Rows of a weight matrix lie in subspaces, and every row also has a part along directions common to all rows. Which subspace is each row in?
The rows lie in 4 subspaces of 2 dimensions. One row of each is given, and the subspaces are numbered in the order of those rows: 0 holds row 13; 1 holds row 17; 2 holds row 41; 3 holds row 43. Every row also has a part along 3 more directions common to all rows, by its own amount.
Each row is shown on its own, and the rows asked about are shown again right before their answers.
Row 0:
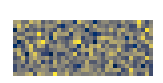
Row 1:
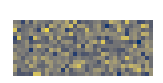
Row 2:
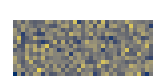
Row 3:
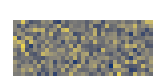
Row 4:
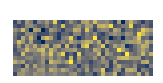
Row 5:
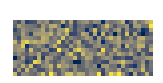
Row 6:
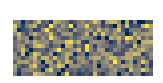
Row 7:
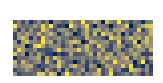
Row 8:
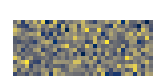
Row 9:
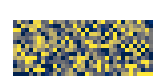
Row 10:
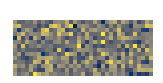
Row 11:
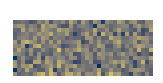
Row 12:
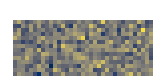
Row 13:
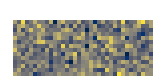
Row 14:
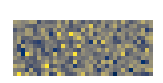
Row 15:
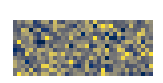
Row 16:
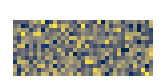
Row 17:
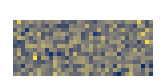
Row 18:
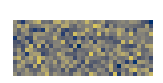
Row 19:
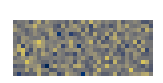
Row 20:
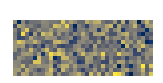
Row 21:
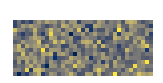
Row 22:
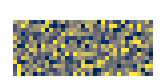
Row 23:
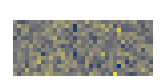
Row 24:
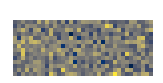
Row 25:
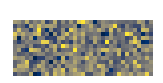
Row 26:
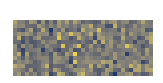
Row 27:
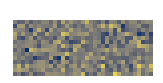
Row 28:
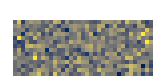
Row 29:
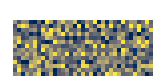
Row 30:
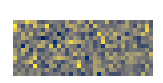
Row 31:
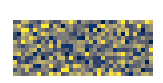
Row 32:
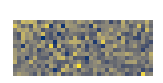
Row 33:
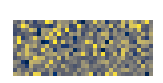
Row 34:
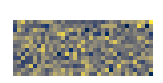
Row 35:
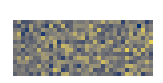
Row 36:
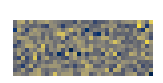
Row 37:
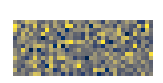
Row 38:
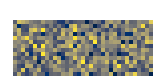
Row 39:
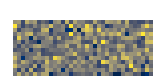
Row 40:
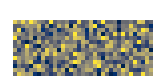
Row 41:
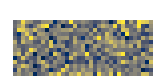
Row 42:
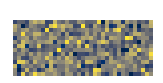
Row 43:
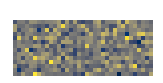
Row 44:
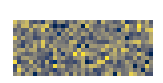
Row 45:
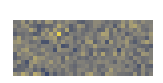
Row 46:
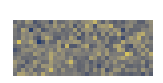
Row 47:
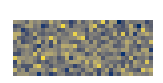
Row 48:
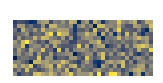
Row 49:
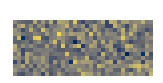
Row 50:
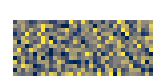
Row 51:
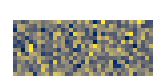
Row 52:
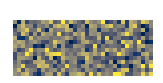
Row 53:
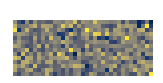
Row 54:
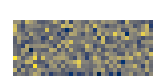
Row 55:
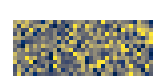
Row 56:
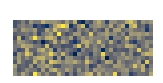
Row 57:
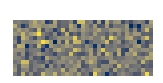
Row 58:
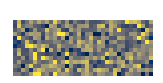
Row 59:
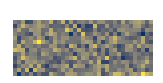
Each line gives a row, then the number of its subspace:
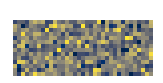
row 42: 3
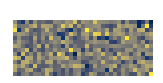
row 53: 1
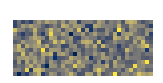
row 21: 0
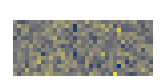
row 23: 1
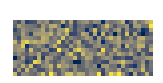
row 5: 2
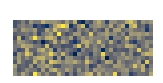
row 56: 3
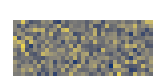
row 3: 1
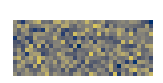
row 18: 1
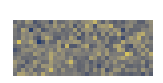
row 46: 0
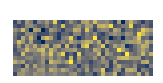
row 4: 0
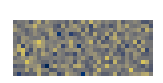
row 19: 0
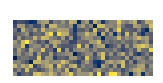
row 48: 2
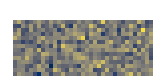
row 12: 2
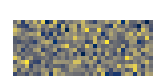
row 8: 3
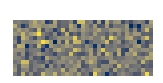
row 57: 3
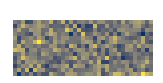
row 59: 0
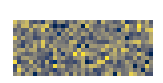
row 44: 3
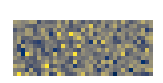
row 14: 0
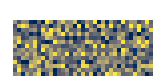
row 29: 3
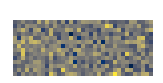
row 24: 0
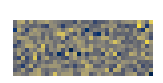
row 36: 1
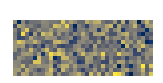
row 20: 1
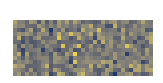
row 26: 0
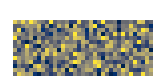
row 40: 2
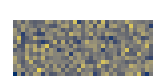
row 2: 3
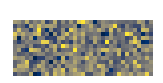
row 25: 3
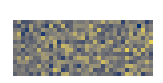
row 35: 2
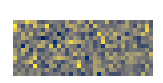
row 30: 2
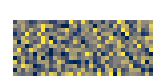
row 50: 2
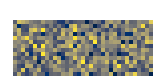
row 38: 1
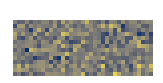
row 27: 3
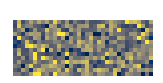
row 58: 1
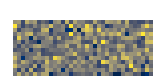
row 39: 0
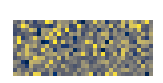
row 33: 3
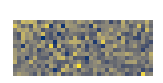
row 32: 2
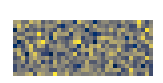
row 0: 1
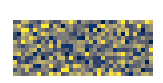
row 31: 2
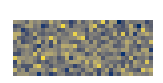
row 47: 2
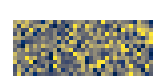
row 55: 3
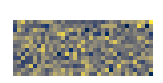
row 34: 1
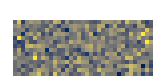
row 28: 1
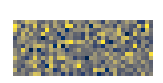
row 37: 2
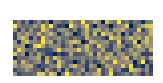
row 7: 2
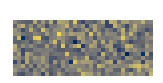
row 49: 0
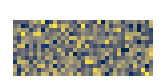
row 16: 3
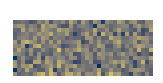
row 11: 2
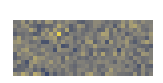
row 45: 3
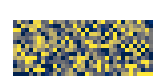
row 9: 0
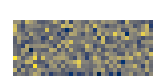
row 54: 2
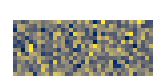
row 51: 1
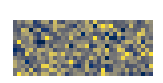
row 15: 0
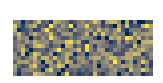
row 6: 2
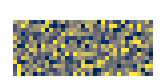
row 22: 3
